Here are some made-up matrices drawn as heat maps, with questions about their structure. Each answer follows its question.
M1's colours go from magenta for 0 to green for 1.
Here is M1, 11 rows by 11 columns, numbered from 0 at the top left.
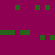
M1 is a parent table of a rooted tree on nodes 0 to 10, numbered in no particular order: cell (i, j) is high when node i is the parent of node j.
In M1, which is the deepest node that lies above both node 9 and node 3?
1
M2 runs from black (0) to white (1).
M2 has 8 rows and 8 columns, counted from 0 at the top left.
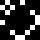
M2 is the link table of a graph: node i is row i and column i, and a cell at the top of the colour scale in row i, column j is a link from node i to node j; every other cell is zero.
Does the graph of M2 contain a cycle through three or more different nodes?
no
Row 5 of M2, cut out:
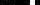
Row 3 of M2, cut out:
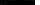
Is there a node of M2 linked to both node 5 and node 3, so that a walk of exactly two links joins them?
no
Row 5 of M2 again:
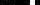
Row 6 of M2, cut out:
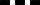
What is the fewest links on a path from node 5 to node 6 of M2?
1
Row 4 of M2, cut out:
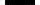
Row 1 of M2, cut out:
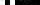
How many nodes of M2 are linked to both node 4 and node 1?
1
